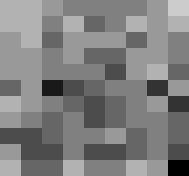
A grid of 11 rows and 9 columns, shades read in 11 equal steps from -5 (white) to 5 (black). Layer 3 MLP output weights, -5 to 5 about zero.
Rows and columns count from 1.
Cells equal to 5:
1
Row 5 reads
-1 -1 0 0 0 2 -1 -2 1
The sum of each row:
-9 -10 -5 -3 -2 9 3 4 6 10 0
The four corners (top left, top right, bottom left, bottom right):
-2 -3 -2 5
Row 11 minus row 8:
-1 1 0 -2 -2 -1 -2 -1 4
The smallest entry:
-3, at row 1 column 9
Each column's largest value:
2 2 4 2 2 2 1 3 5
